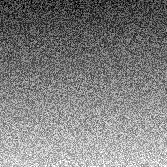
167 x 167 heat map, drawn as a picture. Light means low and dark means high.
Average level on the scale: 50%. Grain: fine. Odd rows or columns: none. Slope: up to the top. Stripes: none.
